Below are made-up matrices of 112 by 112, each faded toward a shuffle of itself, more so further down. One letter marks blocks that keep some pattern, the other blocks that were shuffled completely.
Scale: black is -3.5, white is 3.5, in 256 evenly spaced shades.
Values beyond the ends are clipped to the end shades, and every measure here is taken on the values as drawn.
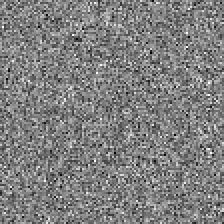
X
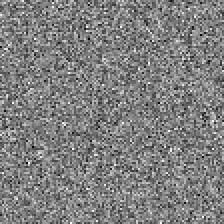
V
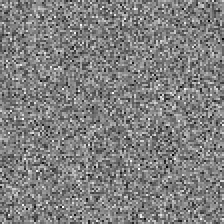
V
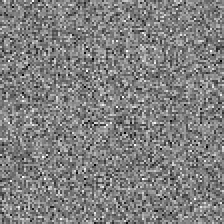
X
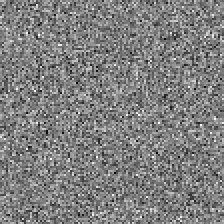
X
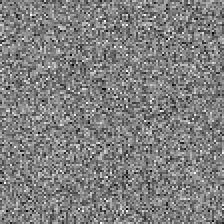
X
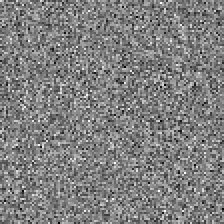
X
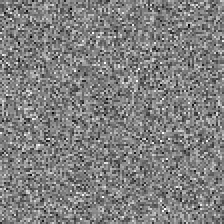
X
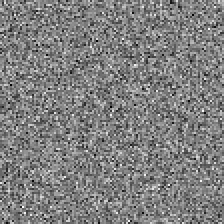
V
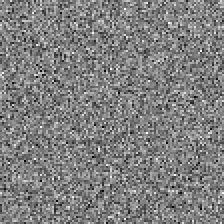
X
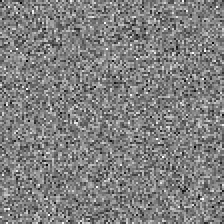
V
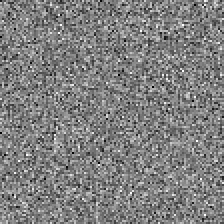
V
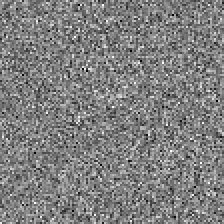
X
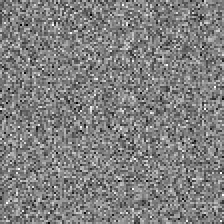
X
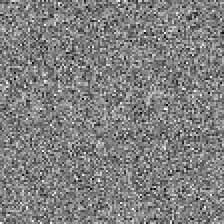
X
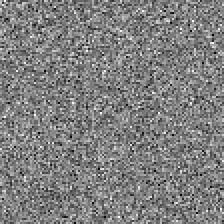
V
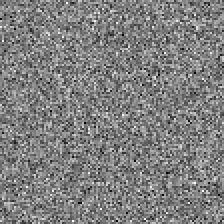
X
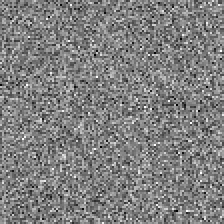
V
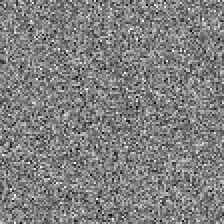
V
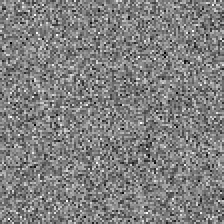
V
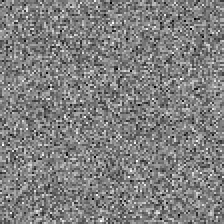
V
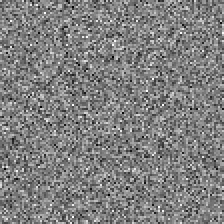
X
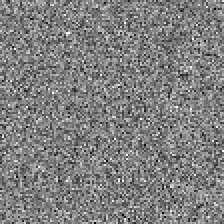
X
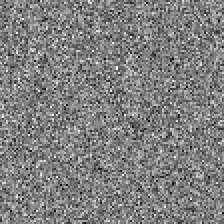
V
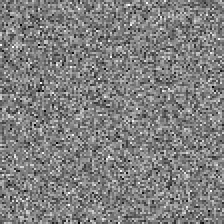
V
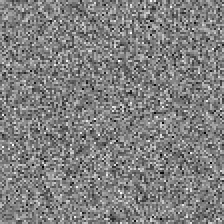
X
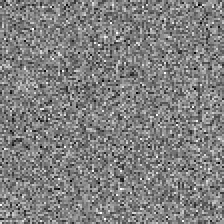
X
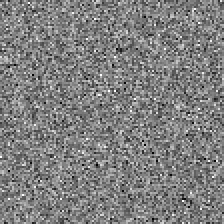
V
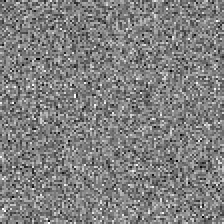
X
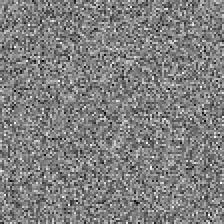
X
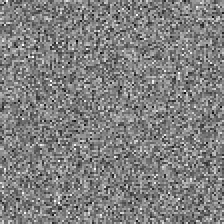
X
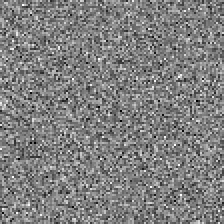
X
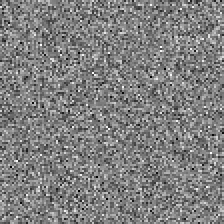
V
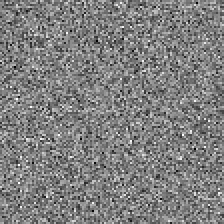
X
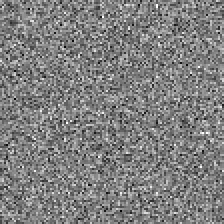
X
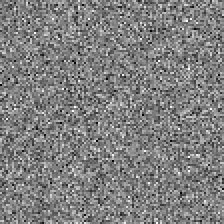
X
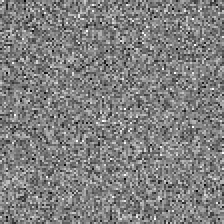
X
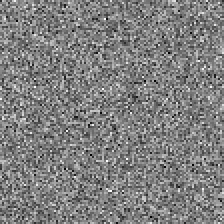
V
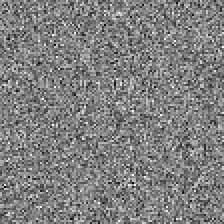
X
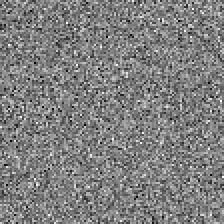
V
